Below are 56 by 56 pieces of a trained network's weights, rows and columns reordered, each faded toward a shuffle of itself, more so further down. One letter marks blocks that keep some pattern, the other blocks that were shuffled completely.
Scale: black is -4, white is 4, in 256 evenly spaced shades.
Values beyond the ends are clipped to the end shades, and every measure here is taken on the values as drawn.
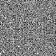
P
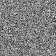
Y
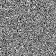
Y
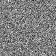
Y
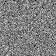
Y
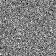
P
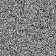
P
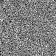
Y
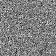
Y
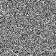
P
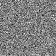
P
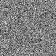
P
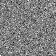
Y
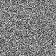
P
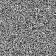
Y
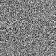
P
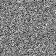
Y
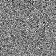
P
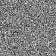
P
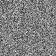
Y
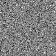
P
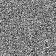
P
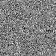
P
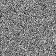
Y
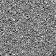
P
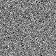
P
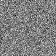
P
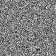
Y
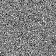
Y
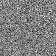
P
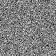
Y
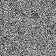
P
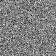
Y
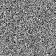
Y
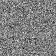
Y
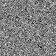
Y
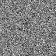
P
